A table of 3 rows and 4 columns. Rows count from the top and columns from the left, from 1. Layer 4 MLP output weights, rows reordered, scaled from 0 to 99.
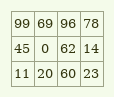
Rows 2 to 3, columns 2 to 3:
0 62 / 20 60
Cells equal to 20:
1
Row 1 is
99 69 96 78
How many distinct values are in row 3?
4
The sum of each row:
342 121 114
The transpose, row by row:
99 45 11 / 69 0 20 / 96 62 60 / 78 14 23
